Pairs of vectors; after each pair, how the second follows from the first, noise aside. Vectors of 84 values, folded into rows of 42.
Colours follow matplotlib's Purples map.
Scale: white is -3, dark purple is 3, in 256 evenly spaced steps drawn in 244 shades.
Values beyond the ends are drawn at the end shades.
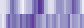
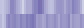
shrunk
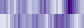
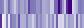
sign-scrambled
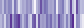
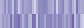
shrunk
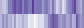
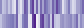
sign-scrambled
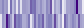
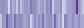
shrunk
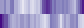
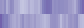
shrunk
